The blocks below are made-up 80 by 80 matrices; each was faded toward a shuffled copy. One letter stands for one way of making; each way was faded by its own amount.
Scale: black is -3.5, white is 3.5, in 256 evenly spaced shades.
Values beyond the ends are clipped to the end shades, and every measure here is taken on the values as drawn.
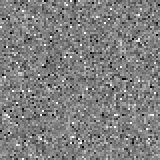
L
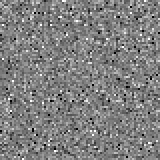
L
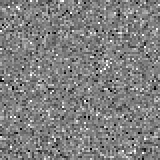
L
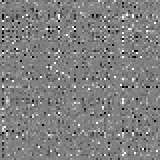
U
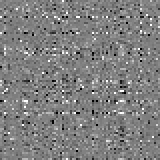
U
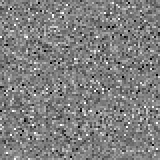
L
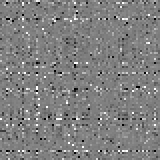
U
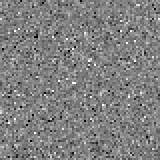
L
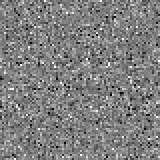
L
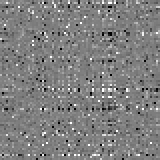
U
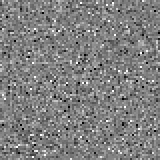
L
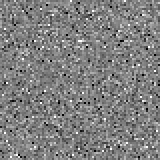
L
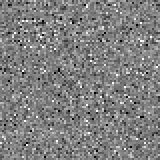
L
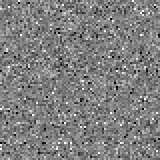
L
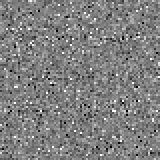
L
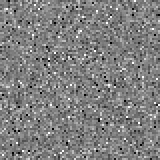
L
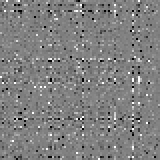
U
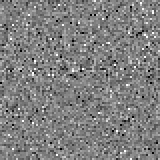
L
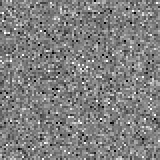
L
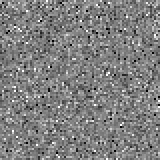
L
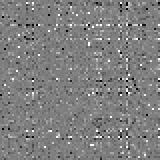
U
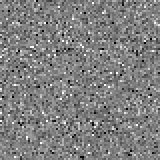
L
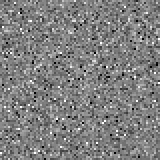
L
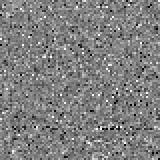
L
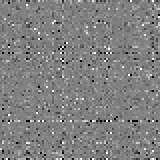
U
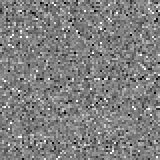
L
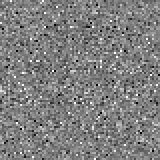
L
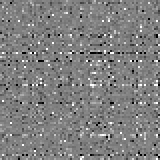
U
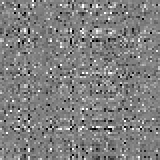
U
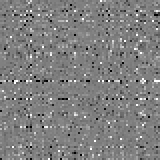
U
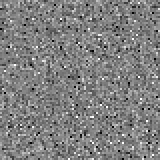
L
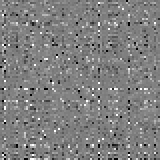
U
